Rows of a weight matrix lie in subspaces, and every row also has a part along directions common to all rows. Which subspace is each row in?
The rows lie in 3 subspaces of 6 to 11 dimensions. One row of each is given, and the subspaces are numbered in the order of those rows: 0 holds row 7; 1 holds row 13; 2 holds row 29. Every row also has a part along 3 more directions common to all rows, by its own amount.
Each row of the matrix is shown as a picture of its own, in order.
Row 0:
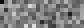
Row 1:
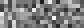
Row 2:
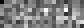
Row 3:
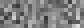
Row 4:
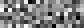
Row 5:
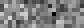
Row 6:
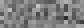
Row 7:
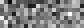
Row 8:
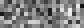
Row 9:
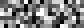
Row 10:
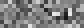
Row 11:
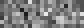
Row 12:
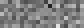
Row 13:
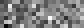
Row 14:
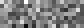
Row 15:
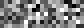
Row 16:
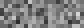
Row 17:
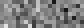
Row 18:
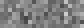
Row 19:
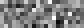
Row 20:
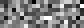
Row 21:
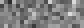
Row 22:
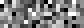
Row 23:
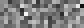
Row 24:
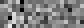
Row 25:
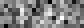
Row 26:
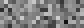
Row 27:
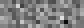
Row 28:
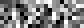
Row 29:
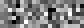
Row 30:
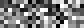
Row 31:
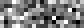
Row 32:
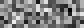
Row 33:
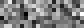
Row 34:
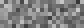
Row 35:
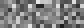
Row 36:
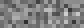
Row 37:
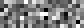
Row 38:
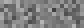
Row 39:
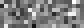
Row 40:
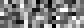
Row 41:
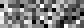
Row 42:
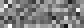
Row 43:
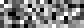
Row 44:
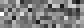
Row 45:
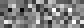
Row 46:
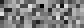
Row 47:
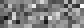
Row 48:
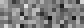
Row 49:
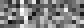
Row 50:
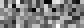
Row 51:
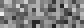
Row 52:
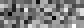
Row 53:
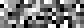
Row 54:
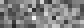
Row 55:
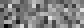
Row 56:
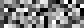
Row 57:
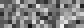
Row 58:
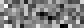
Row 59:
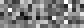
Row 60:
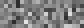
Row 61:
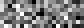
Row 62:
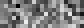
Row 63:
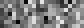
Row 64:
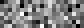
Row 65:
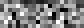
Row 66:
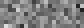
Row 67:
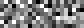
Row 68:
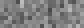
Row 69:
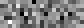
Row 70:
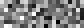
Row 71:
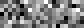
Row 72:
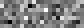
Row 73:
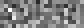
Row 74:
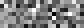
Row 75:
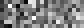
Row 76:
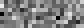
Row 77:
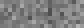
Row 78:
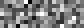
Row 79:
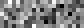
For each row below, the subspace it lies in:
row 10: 2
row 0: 0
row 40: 2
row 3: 1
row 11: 2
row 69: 2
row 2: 2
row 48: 1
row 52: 0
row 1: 0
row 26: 1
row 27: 0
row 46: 2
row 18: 2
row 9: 1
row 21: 0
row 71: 0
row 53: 0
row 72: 2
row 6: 2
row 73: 2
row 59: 2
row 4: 1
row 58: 1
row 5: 0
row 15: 2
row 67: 2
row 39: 0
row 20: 1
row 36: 2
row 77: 2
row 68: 2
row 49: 2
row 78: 1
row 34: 0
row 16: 1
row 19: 0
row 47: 1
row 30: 1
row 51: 2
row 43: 0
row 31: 0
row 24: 2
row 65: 0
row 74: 0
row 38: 0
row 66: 1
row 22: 0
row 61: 1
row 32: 2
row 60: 2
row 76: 2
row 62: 2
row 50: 0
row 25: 0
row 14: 0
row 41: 2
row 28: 0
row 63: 1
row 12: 0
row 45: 2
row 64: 2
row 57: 2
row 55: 1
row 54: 0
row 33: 2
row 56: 1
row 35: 2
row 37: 1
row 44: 0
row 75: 1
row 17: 0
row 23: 1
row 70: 1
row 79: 0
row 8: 2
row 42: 1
